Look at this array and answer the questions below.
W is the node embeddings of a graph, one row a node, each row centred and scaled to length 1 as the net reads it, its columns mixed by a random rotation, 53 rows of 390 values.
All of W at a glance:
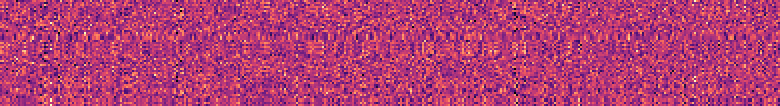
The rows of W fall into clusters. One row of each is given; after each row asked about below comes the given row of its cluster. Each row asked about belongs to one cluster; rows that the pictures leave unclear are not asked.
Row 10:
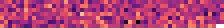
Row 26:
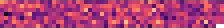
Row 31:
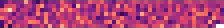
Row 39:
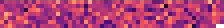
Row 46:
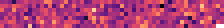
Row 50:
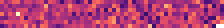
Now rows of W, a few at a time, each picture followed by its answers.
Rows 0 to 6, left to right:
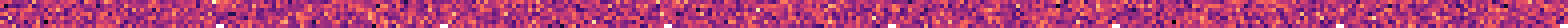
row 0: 10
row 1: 26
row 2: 39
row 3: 26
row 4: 46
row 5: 26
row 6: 46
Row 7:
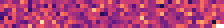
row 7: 46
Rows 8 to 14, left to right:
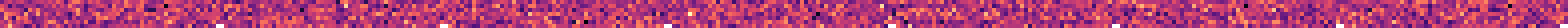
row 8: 39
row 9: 46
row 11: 50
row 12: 10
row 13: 26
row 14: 39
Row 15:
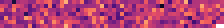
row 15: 46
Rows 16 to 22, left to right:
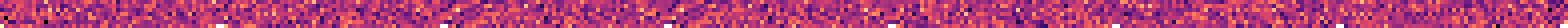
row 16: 10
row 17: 31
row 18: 31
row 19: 31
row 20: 10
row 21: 26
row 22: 50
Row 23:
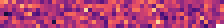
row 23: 26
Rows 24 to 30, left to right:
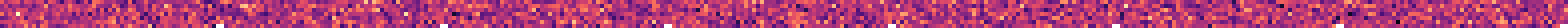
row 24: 50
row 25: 26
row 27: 39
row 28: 39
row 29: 46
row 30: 26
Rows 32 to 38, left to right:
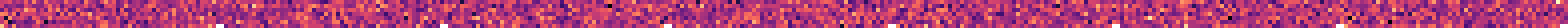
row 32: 10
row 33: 26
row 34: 46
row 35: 26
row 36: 46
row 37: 46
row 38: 10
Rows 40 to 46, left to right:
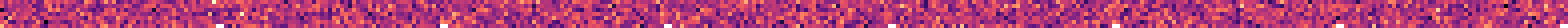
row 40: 10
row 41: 50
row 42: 39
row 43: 39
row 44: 46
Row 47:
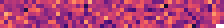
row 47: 39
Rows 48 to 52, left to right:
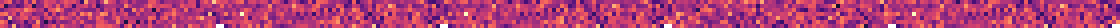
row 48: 10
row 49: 50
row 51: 39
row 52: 50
